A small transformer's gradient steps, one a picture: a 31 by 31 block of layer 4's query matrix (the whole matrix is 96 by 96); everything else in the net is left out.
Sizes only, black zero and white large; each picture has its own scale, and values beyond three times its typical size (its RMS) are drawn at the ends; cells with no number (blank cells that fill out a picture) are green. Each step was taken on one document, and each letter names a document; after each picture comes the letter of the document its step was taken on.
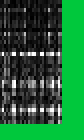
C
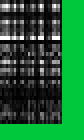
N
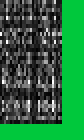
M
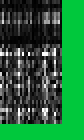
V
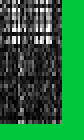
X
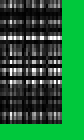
N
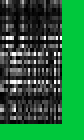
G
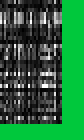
V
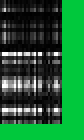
C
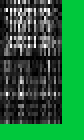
X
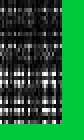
V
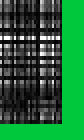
N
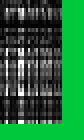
X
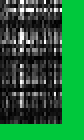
X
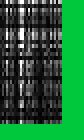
X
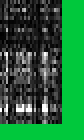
M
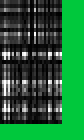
C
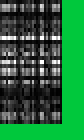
N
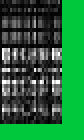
C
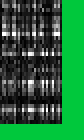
C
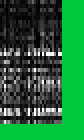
C
